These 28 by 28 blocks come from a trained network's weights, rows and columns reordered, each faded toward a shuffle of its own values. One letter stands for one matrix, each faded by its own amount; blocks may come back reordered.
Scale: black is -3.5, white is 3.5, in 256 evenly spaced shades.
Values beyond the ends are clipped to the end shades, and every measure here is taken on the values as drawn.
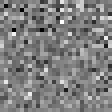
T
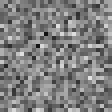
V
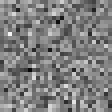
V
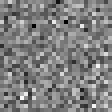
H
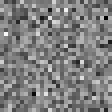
H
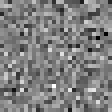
V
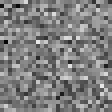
V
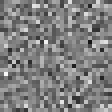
V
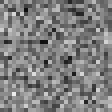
V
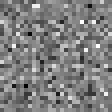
T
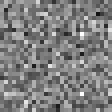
H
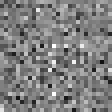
T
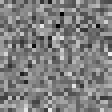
V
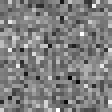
T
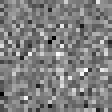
T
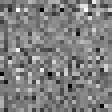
T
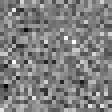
V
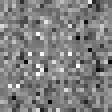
T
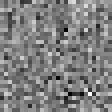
V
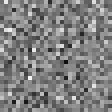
V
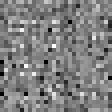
T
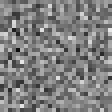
H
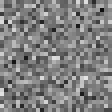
V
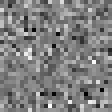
T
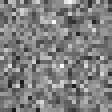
V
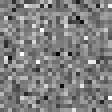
T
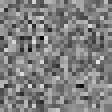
H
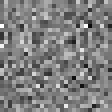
H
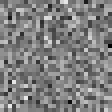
V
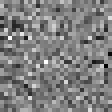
H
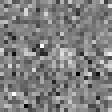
T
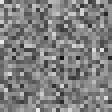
V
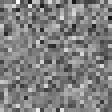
V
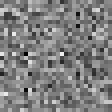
H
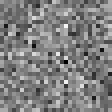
V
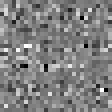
T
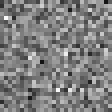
V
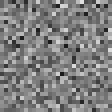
H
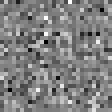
T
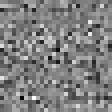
T
